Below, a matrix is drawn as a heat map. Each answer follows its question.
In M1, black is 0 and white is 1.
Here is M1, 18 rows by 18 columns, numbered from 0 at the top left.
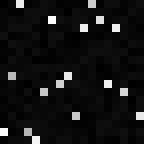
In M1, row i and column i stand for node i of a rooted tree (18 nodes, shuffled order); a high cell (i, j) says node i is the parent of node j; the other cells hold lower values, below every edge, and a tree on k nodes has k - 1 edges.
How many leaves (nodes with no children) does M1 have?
9
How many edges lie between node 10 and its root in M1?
2
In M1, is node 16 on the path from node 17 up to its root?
yes
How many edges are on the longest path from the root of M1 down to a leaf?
4
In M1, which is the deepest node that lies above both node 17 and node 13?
3
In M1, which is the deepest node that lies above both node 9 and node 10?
3
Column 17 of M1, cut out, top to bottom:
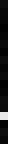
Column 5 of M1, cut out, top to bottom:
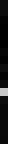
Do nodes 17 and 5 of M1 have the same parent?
no
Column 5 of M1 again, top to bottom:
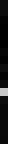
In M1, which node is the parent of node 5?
11
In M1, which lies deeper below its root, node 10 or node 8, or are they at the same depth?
node 8
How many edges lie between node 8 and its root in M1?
4
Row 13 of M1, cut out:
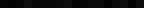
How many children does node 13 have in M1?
0
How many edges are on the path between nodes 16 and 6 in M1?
3
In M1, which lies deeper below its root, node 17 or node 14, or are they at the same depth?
node 17
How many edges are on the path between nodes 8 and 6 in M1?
7
